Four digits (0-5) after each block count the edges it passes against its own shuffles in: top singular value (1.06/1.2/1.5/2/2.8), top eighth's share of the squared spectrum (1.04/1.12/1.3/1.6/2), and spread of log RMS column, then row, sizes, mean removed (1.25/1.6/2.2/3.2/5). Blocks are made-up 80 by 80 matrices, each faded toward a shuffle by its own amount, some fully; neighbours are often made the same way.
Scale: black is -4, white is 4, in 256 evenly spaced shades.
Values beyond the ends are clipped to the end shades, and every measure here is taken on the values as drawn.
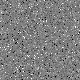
1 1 0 0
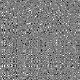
4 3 2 2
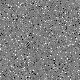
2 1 0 0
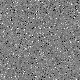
0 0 0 0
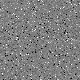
2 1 0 0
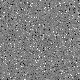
2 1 0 0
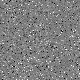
2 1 0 0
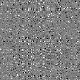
4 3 2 2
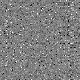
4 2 1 1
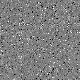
3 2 1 1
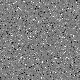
0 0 0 0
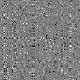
4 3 2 2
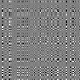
5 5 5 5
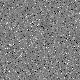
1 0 0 0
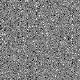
1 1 2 0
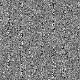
1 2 3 0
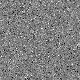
0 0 0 0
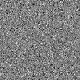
3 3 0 1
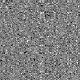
4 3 2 2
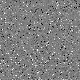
2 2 0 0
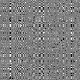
5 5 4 3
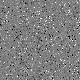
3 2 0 0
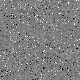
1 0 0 0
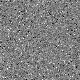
0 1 0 0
